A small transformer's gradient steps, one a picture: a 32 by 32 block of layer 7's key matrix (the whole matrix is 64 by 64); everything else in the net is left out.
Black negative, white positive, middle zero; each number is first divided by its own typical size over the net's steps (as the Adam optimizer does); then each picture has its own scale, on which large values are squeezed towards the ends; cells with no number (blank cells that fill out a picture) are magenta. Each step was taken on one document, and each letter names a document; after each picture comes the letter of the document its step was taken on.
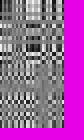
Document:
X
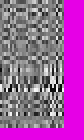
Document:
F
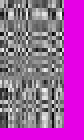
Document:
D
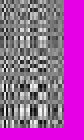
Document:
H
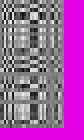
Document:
H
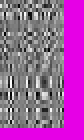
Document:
D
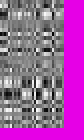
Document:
D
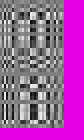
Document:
H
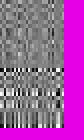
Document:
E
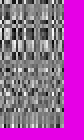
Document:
E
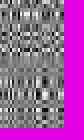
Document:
D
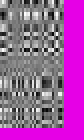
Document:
D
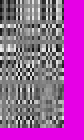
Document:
X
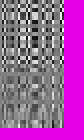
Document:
H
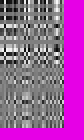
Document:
X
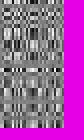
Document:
E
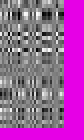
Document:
D
